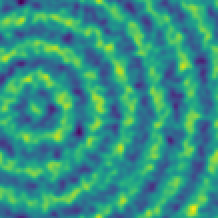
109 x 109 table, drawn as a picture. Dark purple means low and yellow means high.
Rings: centred on the middle left. Slope: none. Grain: blotchy. Average level on the scale: 50%.
